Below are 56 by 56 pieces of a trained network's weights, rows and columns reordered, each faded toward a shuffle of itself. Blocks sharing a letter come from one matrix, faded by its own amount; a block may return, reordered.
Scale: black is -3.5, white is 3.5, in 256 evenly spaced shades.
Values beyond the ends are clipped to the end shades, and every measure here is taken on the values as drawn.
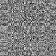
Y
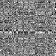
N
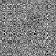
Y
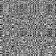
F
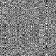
Y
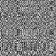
F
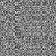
F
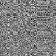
Y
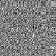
Y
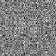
Y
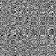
Y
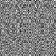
F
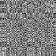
F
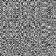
F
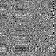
N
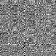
N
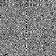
N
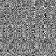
Y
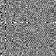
Y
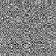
Y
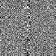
Y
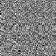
Y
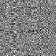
Y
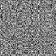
Y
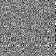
Y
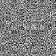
Y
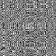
F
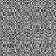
F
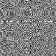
Y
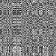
F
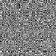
N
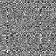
N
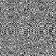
N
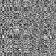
F
